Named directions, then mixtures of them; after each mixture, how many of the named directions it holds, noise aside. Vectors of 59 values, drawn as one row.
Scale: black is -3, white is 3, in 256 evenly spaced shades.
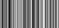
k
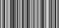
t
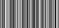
two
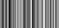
one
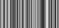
two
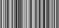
two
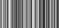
one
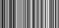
two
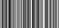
one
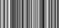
two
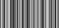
one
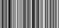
one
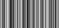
two
